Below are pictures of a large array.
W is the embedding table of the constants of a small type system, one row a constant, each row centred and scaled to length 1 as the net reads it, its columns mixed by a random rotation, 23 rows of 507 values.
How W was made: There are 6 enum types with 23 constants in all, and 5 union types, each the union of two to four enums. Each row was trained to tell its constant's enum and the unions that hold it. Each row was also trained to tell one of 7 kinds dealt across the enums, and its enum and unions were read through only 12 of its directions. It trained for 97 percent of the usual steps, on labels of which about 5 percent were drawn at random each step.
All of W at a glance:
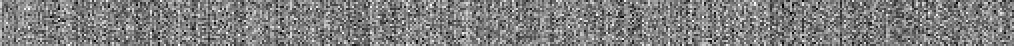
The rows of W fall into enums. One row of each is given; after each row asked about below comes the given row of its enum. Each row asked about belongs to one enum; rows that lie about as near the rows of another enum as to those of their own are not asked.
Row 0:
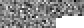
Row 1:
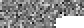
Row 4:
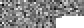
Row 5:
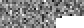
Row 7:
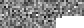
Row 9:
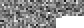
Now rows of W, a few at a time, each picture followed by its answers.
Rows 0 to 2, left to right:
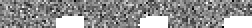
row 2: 5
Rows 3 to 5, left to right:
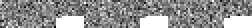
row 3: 5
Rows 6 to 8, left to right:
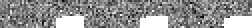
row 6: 7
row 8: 0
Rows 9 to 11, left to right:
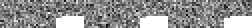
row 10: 4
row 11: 0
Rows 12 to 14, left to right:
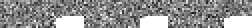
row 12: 9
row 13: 4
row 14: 9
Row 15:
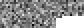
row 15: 7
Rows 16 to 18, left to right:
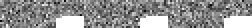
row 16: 5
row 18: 4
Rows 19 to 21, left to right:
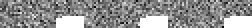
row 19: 1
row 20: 7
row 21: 5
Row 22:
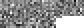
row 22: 9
